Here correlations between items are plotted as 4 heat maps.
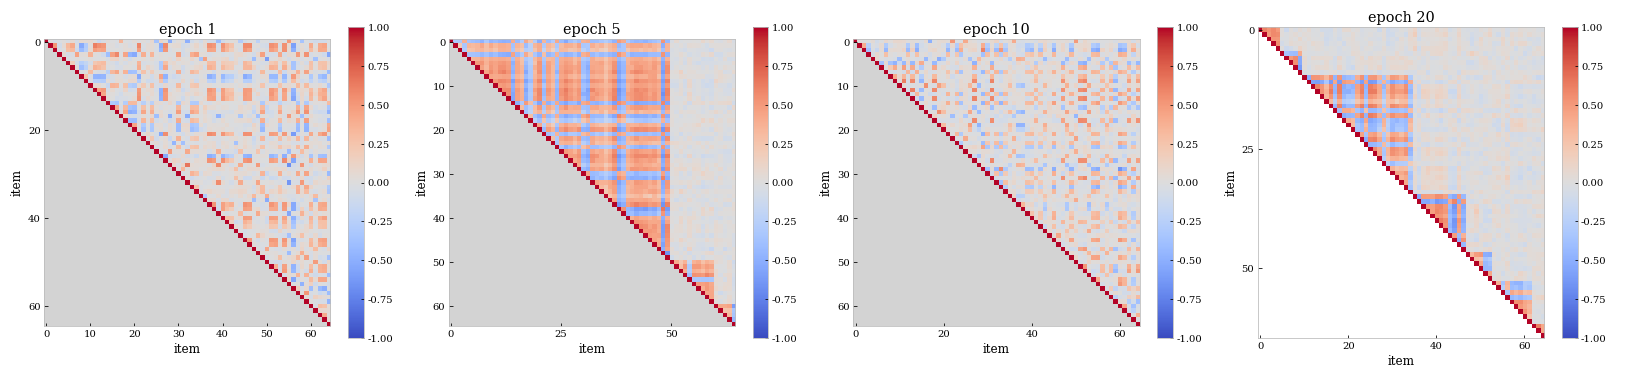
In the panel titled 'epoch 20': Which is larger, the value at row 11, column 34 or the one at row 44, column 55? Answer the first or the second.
the first
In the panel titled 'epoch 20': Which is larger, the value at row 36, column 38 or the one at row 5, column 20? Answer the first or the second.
the second
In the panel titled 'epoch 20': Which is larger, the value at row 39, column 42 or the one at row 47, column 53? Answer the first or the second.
the first
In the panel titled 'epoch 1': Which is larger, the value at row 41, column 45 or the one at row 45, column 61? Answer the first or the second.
the first
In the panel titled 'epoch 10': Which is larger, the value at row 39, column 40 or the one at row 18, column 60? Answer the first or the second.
the first
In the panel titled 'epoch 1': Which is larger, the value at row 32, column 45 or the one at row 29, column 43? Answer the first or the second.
the second
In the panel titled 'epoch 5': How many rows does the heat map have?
65
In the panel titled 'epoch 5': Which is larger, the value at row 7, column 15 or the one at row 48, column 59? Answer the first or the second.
the first
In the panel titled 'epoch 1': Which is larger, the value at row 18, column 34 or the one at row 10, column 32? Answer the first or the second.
the first
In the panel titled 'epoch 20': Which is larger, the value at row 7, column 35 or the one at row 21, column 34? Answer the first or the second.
the second
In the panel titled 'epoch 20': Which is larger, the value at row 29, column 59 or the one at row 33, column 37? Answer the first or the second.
the second
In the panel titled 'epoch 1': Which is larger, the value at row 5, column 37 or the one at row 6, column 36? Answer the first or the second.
the first
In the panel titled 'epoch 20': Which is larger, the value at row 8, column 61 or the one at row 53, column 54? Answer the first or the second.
the second
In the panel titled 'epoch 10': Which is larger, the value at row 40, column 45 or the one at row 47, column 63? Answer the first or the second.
the first
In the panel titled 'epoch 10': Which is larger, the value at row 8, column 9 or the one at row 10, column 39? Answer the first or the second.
the first
